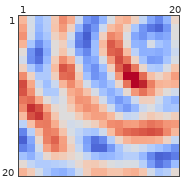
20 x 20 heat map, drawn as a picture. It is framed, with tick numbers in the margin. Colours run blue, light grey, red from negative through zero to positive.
Neither half mirrors the other. No overall slope runs across the table. Overall the values sit about 50% of the way up the scale. Rings spread out from the top right. No row or column stands out.
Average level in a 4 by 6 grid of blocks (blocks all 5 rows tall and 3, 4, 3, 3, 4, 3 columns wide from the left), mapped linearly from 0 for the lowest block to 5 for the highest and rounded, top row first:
230421
342353
544343
232231
